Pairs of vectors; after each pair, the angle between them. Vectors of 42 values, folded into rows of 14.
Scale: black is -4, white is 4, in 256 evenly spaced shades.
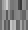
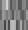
nearly parallel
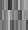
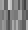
nearly opposite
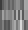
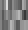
orthogonal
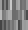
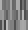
partly aligned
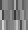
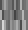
nearly parallel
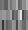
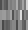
nearly parallel
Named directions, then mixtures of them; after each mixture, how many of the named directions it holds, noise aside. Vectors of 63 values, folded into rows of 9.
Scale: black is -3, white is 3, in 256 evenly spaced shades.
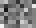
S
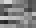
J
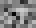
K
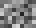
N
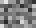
three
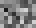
three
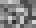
three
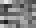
two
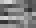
one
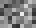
one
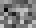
two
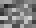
two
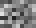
two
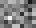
two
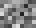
one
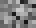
two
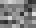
two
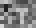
three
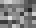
two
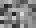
three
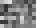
three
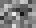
two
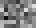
two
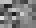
three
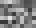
three
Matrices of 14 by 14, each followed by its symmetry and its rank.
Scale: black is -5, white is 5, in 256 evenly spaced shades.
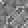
symmetric, full rank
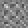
symmetric, rank three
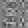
neither, rank three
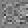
neither, rank three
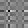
neither, rank one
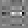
neither, rank one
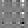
neither, rank one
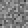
symmetric, full rank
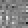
neither, rank three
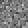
symmetric, full rank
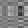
neither, rank one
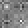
symmetric, rank three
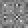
symmetric, rank three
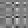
neither, rank one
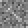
symmetric, full rank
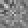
symmetric, rank three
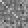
symmetric, full rank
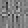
neither, rank three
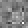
symmetric, rank three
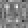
neither, rank three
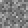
symmetric, full rank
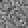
symmetric, full rank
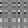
neither, rank one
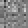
neither, rank three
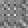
symmetric, rank three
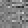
neither, rank three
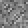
symmetric, full rank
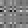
neither, rank one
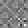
symmetric, rank three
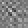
symmetric, rank three
